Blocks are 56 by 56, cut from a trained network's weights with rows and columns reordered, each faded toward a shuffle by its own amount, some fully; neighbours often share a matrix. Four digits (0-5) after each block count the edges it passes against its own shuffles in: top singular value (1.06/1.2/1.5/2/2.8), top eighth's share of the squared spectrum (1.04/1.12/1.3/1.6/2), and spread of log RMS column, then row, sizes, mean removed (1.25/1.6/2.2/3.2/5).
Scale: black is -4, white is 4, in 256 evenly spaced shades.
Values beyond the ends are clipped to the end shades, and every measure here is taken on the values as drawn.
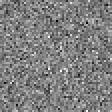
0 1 0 0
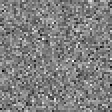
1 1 0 0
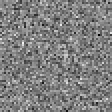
2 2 0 0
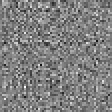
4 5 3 2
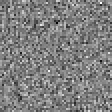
0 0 0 0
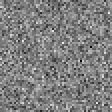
1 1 0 0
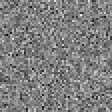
3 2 1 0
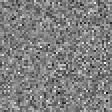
2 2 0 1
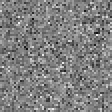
0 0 0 0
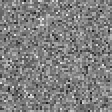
0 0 0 0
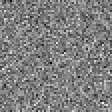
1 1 0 0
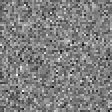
0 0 0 0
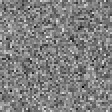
2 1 0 0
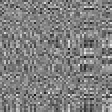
4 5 3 3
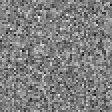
1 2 0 0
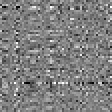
4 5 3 3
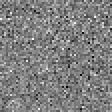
1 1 0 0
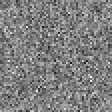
1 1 0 0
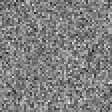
1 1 0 0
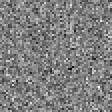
2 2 0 0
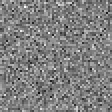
1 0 0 0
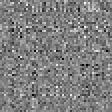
3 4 2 3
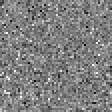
1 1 0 0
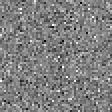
0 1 1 0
